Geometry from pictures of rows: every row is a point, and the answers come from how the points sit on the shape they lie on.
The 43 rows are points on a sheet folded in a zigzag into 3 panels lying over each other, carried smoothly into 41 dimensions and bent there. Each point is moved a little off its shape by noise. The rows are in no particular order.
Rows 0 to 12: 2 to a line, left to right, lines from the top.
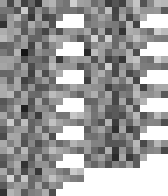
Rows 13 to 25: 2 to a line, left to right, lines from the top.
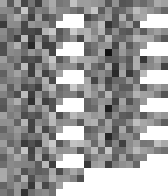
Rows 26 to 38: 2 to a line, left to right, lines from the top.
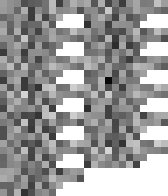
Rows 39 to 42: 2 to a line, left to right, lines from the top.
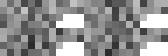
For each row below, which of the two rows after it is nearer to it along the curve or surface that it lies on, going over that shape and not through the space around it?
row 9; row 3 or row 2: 2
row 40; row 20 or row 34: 34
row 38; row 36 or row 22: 22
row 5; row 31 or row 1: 1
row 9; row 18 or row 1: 18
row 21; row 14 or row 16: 16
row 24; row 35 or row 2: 2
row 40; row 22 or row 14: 14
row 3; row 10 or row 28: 10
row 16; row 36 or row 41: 41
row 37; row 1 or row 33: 1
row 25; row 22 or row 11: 11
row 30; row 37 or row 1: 37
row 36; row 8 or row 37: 37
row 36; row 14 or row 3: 3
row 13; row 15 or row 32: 15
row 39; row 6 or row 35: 6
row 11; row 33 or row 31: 31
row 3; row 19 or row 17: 17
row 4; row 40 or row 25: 25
